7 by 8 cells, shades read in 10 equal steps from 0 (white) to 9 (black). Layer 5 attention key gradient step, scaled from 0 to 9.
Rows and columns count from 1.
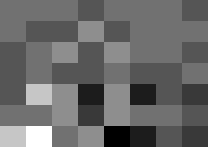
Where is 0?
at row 7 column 2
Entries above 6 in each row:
0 0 0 0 3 1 3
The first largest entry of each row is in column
4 2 1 1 4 4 5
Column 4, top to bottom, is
6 4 6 6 8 7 4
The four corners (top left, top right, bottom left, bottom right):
5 6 2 7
